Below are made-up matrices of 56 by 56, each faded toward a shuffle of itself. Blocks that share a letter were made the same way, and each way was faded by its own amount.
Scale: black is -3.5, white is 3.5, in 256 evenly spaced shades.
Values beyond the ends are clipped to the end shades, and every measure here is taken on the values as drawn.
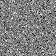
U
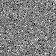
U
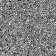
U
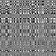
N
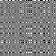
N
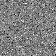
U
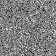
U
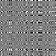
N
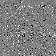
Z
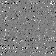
Z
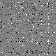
Z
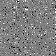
Z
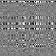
N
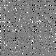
Z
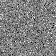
U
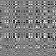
N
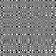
N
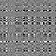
N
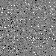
Z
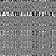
N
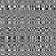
N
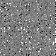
Z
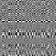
N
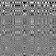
N
